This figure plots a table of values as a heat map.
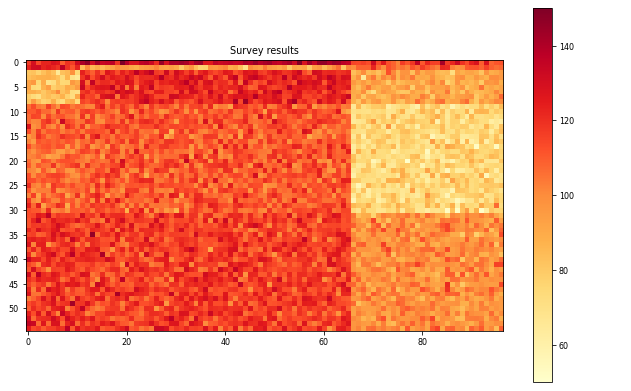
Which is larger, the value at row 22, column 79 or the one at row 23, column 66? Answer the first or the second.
the first
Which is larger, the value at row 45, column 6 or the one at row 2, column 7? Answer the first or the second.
the first
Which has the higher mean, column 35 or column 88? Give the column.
35
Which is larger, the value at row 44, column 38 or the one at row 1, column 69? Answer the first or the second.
the first
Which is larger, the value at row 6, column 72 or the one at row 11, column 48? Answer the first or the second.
the second
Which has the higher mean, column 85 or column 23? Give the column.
23
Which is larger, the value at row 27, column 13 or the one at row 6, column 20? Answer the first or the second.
the second
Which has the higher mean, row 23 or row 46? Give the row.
46
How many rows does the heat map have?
55
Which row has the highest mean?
0
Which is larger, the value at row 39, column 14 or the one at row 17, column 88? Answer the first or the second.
the first
